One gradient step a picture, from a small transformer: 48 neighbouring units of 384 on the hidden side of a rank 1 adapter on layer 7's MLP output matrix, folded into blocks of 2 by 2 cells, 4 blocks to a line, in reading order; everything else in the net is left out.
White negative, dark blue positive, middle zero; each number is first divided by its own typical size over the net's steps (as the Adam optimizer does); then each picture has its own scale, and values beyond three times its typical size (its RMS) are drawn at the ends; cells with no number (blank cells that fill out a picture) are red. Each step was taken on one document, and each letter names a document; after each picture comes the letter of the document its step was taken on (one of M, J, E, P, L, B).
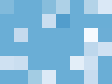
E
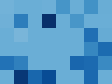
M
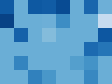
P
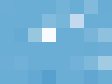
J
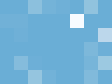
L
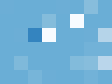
J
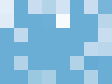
P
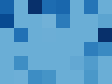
P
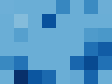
M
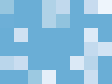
E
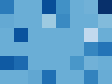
E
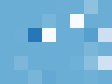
J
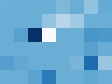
J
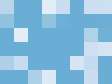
E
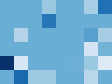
M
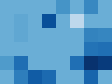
M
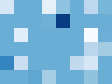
E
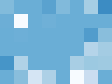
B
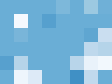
M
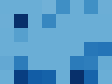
B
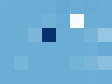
J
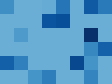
E
